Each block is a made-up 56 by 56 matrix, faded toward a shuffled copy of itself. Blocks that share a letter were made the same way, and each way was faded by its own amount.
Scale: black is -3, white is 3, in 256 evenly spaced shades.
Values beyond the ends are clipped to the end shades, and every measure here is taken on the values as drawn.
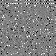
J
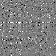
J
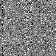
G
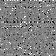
J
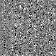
G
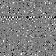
J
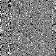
G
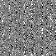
G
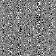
G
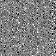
G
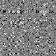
J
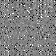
J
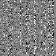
G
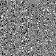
G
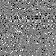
J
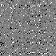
J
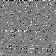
J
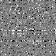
J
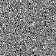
G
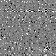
J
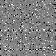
J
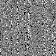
G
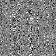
G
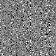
G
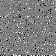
J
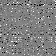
J
